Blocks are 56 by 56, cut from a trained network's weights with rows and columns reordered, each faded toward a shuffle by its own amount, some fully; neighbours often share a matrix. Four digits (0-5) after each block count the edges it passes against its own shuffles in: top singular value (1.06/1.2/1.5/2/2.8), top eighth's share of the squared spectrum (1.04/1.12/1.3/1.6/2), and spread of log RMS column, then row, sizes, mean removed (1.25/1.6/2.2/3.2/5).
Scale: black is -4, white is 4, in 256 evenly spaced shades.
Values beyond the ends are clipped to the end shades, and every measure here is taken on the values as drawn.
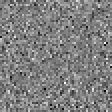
3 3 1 1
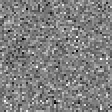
0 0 0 0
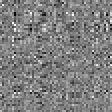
4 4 3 3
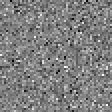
0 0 0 0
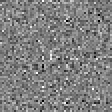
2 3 2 2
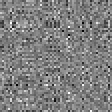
4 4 3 2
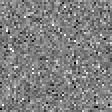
1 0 0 0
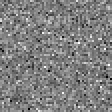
2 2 0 0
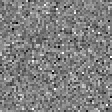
0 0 0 0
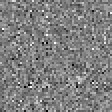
2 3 2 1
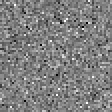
0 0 0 0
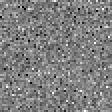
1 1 0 0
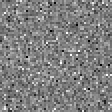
0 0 0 0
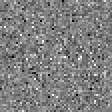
1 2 0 1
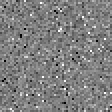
0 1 0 0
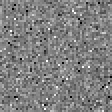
0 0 0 0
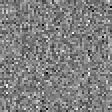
2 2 1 1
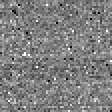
1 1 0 0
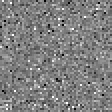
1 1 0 0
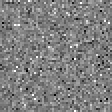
0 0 0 0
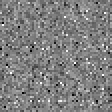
2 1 0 1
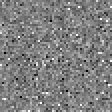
2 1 0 1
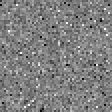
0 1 0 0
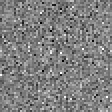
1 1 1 0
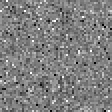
0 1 0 0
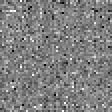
2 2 0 1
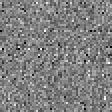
2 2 0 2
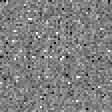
1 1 0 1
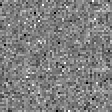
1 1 0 0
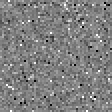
1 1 0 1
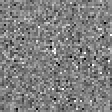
1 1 0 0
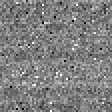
2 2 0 0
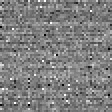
3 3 1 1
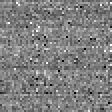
2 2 1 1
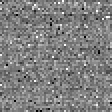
2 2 0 0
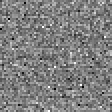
1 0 0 0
